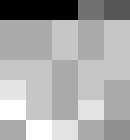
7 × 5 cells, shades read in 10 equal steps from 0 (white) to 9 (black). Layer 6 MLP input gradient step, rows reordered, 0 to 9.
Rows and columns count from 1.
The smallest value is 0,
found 2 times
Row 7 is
3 0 1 3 4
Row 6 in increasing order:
0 1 2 3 3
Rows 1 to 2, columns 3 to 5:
9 5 6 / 2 3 2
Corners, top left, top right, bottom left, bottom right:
9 6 3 4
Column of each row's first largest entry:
1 1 1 3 3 3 5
